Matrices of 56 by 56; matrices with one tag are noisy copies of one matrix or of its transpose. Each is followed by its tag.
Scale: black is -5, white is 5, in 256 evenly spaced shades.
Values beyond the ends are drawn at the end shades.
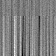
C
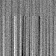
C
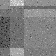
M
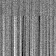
C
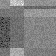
M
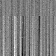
C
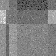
M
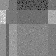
M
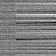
C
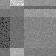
M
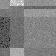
M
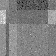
M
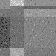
M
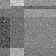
M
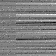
C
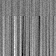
C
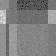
M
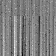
C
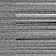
C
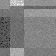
M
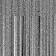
C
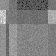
M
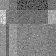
M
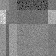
M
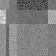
M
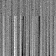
C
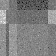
M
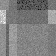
M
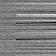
C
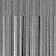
C
